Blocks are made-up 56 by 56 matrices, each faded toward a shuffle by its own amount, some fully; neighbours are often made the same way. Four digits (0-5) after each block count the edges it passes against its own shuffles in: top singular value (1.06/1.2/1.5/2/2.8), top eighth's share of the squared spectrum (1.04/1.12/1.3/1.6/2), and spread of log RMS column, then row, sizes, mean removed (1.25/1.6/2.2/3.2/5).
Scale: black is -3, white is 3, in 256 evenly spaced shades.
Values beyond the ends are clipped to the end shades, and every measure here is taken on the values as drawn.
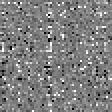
3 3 2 1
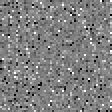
2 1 1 0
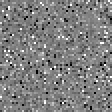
0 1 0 0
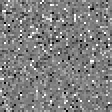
2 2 1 0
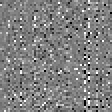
4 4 3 1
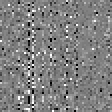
4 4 3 1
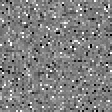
0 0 0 0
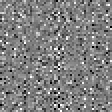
3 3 2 1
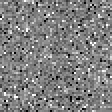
0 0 0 0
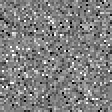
1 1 0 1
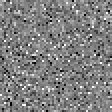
1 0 0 0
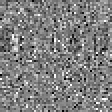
3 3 1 1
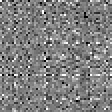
4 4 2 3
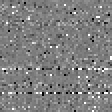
4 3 0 2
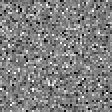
0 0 0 0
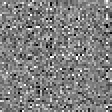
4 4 2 2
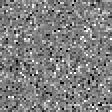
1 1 0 0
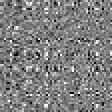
4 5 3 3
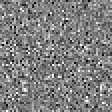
3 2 1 1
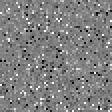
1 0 0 0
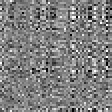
4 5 3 3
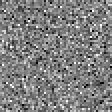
0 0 0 0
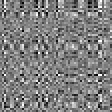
5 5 4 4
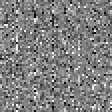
1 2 2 0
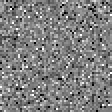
0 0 0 0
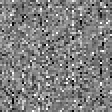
1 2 3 0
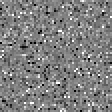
0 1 0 0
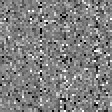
1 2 2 0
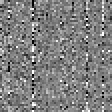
2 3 3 0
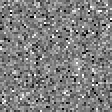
0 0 0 0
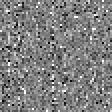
1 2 2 0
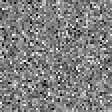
0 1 1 0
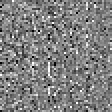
1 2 3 0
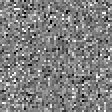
0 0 2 0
